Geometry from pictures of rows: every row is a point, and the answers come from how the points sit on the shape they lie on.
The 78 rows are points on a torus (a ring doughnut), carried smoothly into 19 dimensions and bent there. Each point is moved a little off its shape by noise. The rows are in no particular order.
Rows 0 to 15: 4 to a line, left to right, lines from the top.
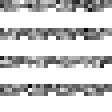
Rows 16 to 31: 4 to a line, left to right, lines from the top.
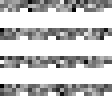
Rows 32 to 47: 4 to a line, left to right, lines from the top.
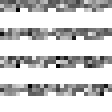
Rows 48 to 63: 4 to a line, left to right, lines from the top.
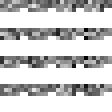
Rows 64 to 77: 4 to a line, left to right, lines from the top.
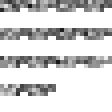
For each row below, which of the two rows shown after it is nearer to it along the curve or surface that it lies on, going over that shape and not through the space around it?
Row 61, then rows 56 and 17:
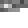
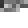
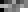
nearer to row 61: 56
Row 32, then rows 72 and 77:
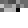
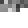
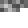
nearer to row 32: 77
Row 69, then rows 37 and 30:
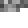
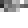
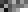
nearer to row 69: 37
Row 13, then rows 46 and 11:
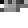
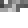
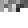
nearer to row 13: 46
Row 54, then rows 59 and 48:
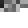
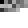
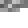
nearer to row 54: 59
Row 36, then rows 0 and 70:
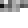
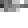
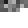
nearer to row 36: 0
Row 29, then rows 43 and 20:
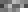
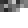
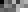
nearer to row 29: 43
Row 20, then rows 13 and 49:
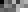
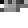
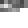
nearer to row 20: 49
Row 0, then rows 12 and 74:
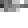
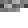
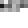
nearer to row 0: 74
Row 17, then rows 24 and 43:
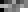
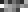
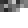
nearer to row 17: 43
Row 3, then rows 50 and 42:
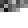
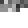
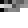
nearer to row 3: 42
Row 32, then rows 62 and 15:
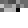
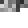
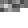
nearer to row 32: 15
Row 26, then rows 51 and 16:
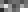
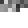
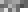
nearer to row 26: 51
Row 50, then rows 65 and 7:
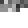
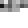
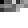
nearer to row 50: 65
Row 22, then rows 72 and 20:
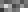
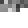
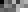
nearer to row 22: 72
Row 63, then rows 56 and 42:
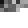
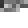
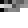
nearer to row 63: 56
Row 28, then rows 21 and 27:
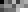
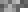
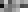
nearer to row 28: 27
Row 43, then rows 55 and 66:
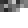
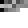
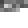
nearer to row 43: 55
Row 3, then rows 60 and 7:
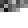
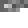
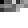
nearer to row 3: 7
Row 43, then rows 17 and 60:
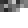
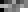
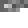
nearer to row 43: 17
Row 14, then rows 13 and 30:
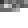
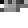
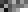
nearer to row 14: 13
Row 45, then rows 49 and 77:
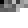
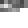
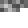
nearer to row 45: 49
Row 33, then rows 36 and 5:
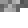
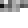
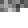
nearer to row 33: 5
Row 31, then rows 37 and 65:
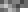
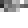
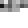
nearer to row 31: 65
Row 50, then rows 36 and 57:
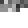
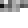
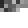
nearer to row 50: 36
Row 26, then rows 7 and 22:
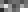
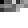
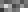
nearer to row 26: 22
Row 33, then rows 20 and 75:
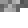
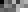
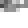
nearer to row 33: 75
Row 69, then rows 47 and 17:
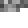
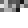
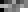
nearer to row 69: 47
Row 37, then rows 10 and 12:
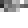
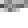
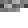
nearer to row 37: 10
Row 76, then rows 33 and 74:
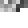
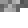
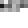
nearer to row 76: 74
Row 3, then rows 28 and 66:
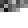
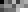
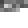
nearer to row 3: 28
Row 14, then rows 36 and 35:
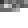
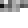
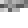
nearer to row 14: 36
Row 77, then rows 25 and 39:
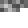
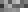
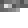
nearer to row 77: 39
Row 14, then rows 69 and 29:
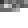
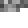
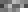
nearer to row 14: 29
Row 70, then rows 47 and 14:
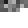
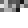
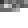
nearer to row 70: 14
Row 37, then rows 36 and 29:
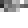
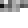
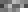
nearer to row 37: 36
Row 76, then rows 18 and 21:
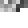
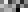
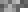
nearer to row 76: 18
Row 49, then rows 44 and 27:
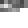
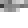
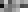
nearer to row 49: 27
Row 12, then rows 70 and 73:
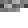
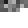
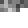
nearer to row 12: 70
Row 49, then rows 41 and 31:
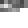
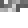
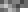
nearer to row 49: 31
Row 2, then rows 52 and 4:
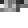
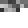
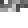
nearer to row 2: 4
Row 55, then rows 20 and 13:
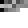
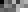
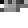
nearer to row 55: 20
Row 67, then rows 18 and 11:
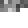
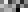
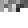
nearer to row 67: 18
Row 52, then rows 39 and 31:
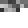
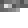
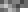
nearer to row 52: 31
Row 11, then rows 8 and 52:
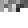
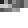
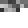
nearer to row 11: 52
